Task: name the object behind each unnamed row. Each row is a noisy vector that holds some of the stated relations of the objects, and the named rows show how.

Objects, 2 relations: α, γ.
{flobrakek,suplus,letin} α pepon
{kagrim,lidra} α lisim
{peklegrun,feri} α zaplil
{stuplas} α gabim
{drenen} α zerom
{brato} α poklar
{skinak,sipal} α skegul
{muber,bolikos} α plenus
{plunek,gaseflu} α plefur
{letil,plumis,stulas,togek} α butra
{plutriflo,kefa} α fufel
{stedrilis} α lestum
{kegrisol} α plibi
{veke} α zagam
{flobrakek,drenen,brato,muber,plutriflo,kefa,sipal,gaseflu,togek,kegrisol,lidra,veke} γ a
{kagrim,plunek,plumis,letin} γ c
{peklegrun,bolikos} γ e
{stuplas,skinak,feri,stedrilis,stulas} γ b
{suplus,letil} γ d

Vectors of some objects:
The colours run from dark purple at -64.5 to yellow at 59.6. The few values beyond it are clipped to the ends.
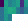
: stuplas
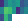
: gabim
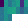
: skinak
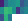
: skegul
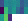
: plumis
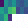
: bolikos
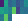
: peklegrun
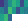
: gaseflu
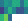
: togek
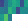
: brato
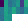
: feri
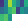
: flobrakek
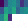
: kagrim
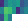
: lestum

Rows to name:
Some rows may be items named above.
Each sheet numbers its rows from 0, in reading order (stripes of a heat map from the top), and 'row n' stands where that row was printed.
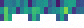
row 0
fufel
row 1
skegul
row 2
plenus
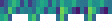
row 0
muber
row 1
sipal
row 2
butra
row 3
butra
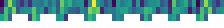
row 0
letin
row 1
fufel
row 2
letil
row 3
pepon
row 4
skinak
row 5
skegul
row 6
stulas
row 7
letin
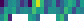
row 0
plunek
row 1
suplus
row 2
lidra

